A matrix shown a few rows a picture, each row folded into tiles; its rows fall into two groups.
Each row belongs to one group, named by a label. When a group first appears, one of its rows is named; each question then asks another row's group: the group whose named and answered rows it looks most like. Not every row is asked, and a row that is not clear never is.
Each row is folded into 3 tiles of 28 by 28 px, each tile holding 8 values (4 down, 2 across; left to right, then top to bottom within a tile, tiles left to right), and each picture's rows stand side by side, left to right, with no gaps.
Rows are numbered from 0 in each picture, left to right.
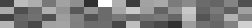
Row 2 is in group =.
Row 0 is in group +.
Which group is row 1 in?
+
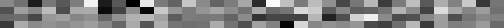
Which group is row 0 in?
=
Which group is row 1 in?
=
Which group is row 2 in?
+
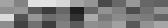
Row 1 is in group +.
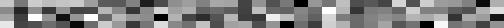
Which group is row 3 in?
=
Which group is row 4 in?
=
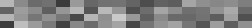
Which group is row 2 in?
+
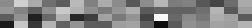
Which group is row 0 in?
+
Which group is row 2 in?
=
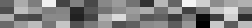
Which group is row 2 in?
+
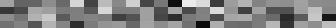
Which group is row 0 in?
=
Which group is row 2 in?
+
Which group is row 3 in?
+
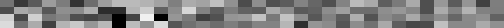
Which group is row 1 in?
+
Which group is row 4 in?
+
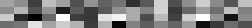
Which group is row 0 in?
=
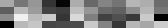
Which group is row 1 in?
+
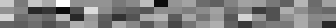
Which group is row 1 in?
=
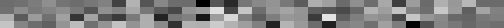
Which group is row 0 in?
+
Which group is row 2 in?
=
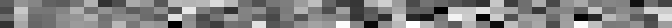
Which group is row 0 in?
=
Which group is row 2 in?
=
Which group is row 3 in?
+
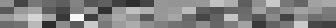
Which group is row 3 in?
+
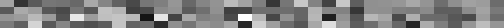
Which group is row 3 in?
+
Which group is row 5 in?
+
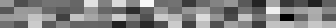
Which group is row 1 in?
=
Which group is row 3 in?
=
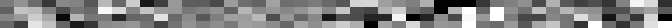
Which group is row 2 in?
=
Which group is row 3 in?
+
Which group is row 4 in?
+
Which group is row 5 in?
=
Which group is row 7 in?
+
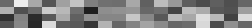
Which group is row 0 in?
+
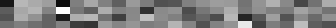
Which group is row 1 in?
=
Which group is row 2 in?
+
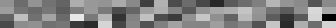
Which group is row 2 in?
=
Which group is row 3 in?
+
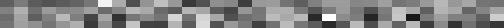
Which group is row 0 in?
=
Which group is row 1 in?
+
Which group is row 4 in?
+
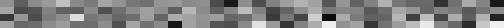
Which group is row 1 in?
+
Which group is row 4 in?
+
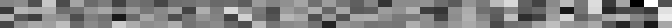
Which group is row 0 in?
=
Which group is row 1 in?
=
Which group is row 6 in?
=
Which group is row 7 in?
=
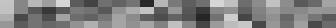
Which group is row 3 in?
+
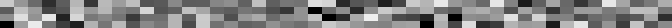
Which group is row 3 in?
=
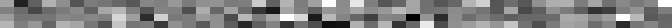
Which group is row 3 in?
=
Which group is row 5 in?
+
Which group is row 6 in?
+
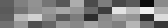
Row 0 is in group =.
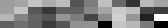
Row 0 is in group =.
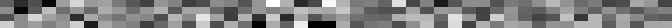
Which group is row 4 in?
=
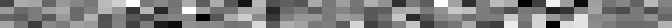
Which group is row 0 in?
+
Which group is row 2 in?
=
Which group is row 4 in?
+
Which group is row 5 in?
+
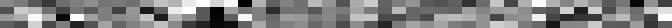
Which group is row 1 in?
=
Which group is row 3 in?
=
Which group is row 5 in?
=
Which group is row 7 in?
=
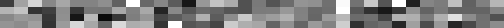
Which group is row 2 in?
+
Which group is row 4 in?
=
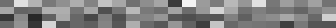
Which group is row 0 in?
+
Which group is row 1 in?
+
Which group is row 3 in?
=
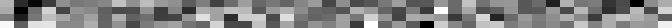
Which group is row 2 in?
=
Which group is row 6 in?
=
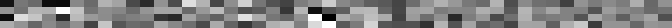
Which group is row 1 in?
+
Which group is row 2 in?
+
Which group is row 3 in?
=
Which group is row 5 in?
+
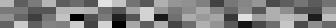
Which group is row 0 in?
+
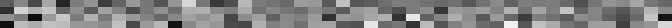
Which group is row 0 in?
=
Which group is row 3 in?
+
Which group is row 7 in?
+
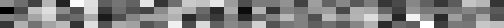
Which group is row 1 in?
=
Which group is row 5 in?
+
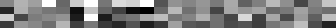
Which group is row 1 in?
=
